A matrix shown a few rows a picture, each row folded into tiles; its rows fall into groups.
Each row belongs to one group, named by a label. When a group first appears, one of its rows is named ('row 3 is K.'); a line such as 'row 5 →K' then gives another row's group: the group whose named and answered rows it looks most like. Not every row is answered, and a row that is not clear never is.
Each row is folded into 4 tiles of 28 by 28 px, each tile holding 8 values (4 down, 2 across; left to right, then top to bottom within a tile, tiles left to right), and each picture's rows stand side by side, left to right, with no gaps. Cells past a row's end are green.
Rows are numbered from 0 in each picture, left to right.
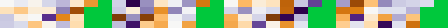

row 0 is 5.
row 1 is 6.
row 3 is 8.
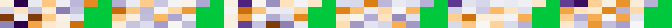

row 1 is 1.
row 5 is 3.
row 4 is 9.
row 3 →1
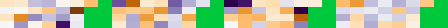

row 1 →8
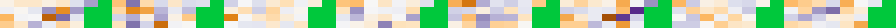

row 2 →6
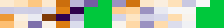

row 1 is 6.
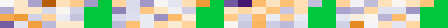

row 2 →3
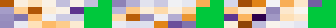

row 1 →9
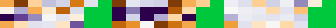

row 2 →1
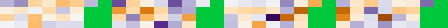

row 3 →1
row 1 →8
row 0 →3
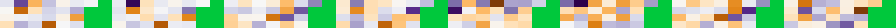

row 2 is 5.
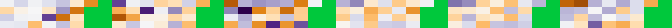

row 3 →3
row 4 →3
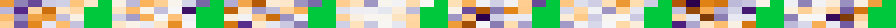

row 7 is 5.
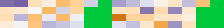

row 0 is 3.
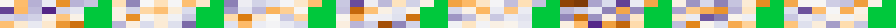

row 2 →9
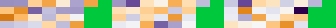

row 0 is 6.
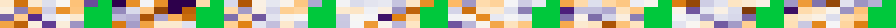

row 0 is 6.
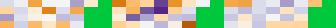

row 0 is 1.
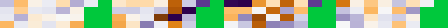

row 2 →3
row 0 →8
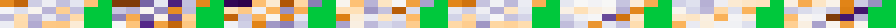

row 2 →3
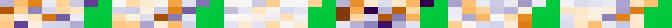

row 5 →5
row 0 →1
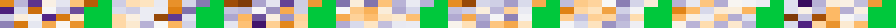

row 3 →8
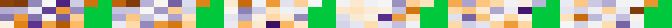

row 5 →9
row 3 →5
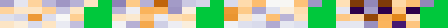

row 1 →8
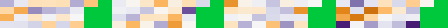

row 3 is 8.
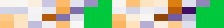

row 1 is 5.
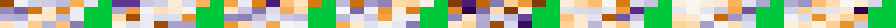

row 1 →9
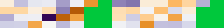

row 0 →5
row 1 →3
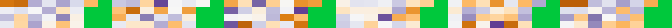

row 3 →5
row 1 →1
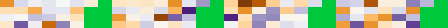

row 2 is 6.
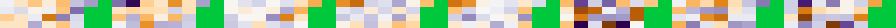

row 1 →3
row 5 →9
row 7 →9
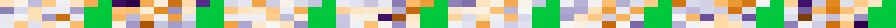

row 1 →3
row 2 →1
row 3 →5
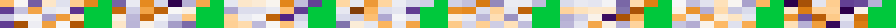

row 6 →6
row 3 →6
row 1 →8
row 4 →1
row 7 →8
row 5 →5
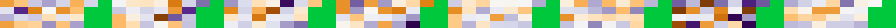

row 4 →1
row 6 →1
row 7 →8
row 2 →8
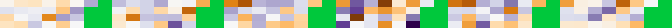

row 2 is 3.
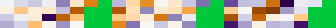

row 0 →5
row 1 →1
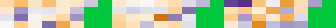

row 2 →3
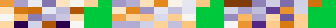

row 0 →9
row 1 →6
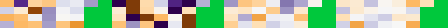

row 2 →8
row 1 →8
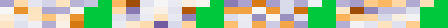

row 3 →6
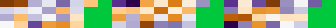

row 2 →8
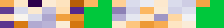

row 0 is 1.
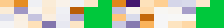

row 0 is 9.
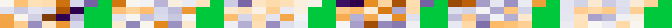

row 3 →3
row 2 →3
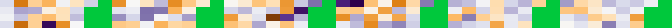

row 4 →6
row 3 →3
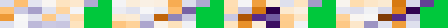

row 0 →1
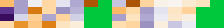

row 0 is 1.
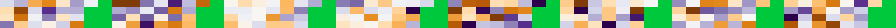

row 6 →6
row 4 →1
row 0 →6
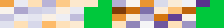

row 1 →1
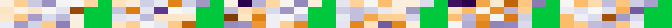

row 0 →9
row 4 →3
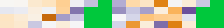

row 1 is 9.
